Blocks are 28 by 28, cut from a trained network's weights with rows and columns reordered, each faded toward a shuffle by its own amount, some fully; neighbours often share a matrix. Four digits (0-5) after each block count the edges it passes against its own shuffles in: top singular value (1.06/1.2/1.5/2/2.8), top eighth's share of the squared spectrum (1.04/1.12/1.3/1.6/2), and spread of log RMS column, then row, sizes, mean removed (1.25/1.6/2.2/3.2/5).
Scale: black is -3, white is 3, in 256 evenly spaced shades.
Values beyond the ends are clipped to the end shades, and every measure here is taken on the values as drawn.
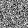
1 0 0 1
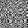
3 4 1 2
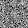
0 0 0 0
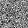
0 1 0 0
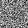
0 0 0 0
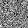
1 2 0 0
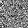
2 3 0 0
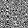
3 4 1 1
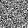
2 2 0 0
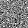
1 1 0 0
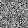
0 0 0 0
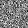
0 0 0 0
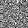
2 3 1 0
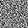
2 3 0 1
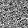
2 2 0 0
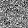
0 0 0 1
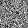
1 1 0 0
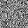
3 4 1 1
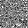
2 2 1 0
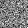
0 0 0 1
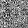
2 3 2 0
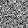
2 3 0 1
